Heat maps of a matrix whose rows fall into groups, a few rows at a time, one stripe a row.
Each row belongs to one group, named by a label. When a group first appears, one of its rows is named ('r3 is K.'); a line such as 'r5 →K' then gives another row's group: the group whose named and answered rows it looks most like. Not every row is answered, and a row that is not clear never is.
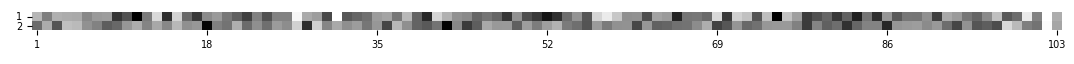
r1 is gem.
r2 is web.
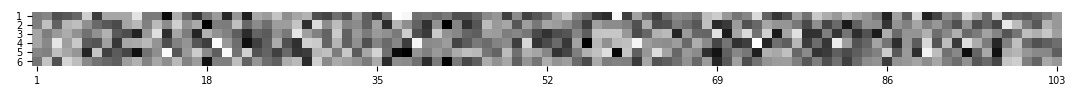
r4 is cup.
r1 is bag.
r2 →web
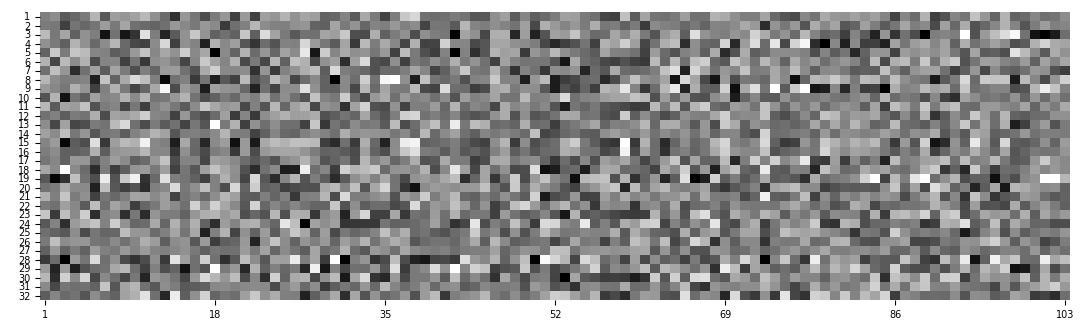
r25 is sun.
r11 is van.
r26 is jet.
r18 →cup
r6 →van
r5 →web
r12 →bag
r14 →cup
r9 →gem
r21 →cup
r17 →gem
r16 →bag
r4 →gem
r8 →jet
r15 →bag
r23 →van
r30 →van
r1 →bag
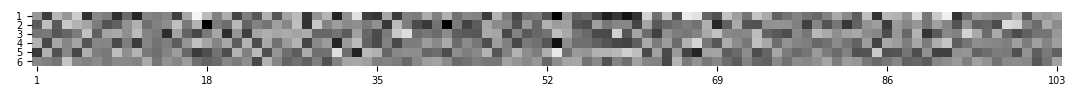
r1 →van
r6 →jet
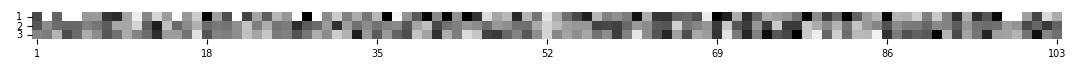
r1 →web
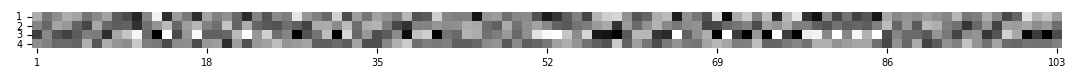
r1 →gem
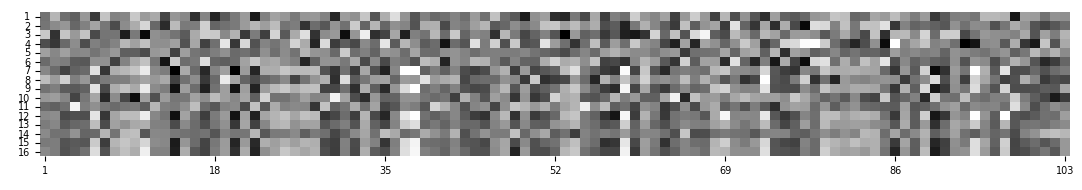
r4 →sun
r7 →bag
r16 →bag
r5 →gem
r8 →cup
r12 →bag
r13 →bag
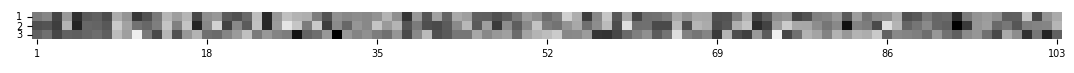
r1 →sun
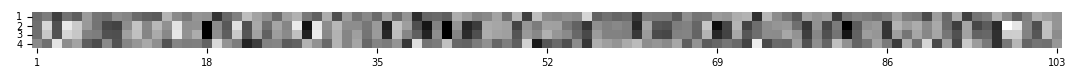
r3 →web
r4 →cup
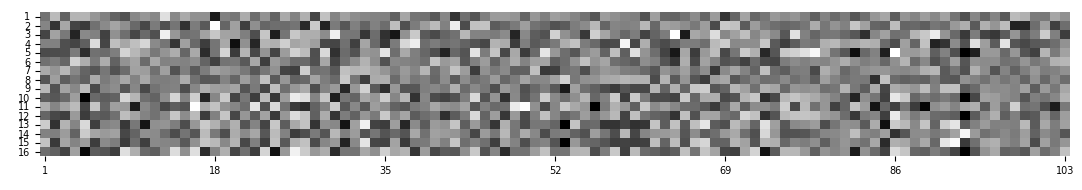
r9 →van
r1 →web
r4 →bag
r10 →sun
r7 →cup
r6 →jet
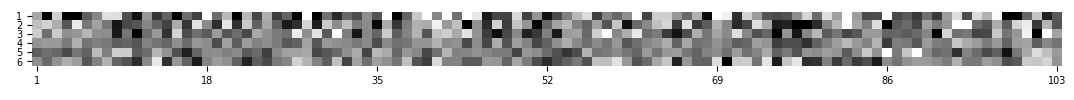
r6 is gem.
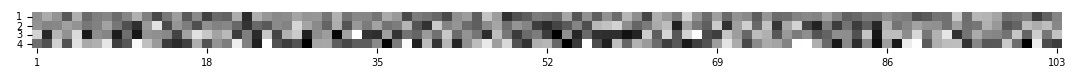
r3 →van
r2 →gem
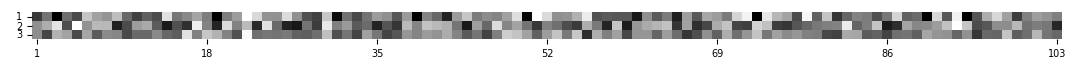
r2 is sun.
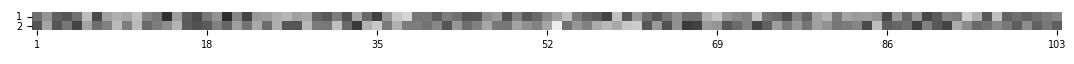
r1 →bag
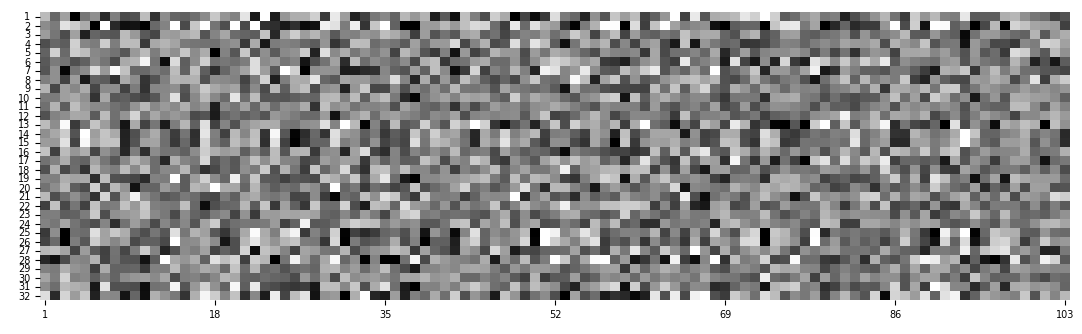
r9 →van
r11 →web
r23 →bag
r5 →web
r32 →van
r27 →jet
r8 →sun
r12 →jet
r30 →cup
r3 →sun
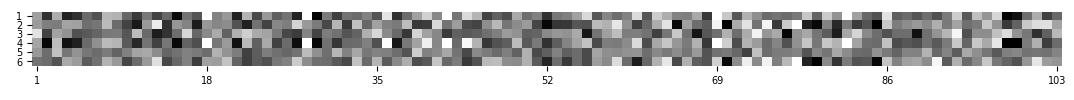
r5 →cup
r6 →gem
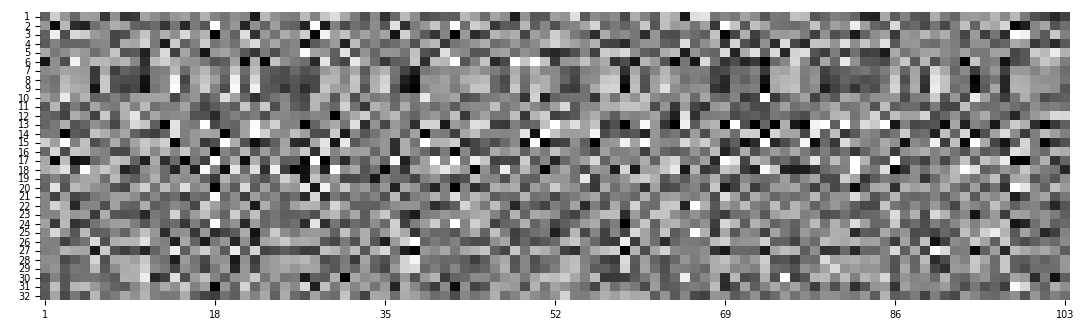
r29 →bag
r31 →web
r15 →cup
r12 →jet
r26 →bag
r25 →jet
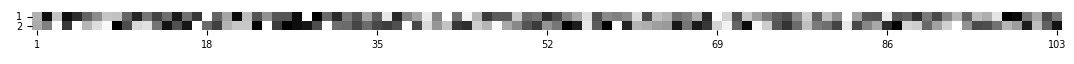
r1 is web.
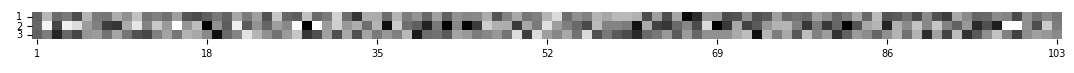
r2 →web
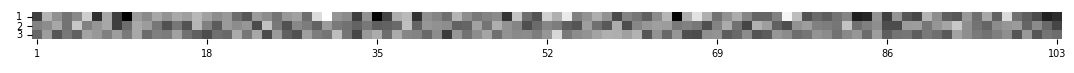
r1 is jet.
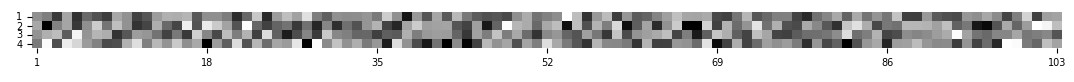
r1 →sun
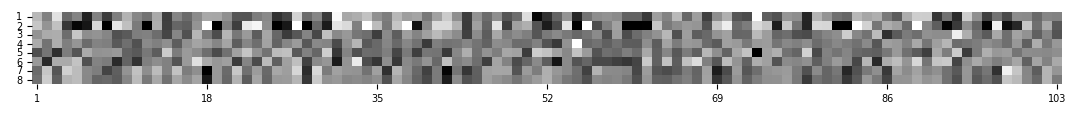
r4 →van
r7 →web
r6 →van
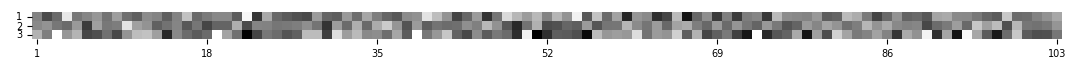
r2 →jet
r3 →cup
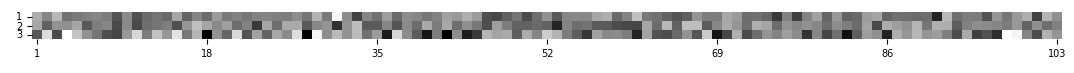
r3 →web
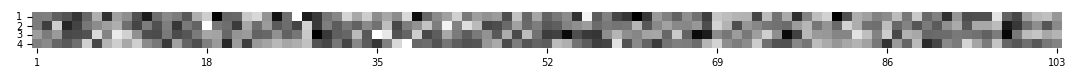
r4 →bag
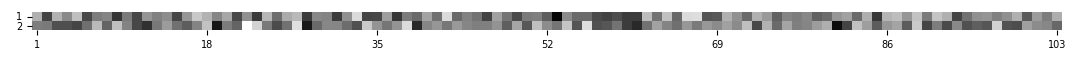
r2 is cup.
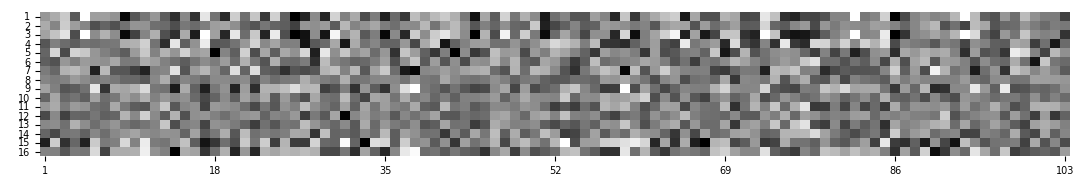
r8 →gem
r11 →gem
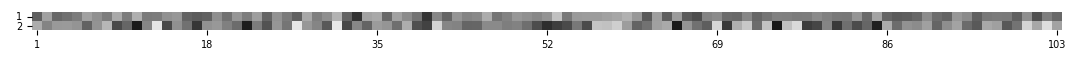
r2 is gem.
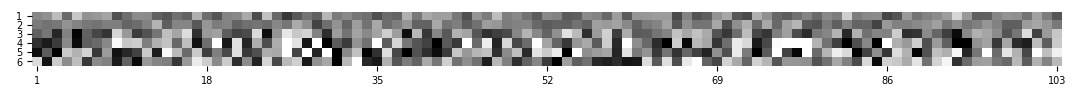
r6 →van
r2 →gem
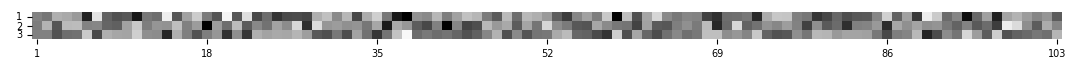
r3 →bag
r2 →web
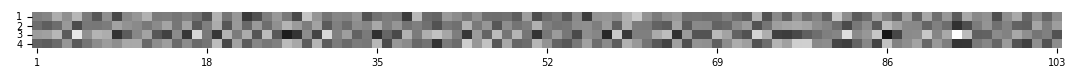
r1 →cup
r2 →sun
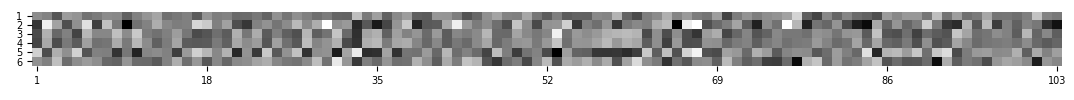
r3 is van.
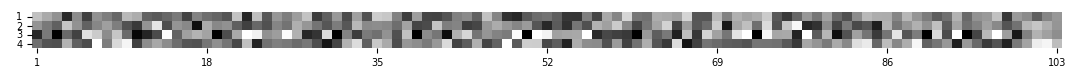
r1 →jet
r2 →gem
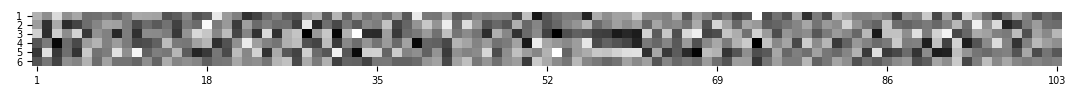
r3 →van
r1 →cup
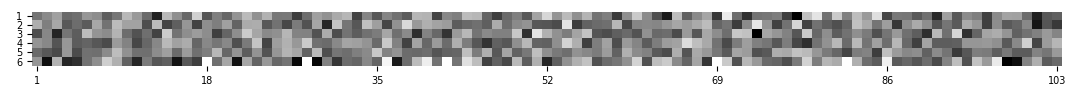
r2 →cup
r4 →sun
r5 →sun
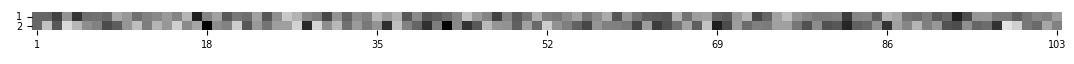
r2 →web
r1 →sun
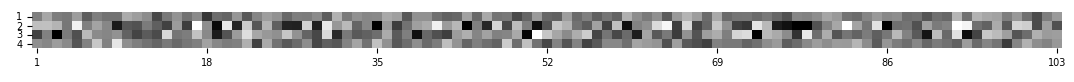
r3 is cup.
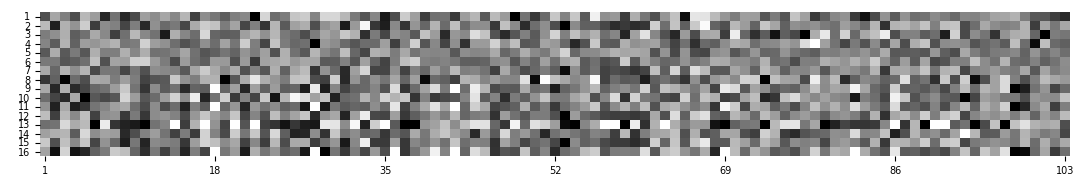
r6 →bag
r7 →van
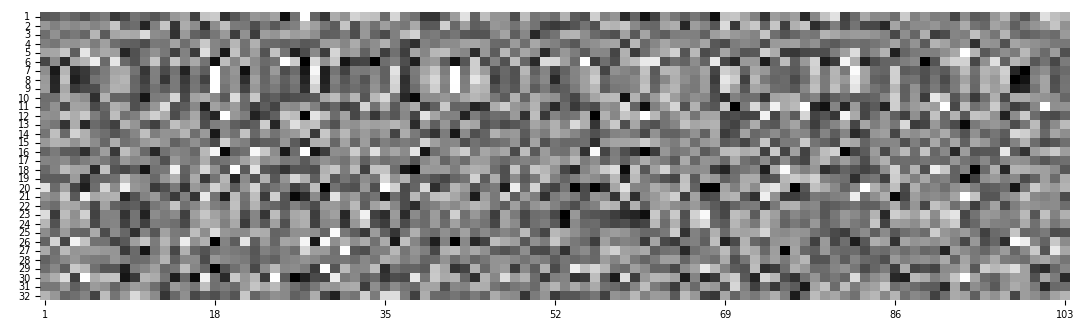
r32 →jet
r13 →sun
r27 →gem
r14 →web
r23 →van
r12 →cup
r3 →bag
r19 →sun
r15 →cup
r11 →gem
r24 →van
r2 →gem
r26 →web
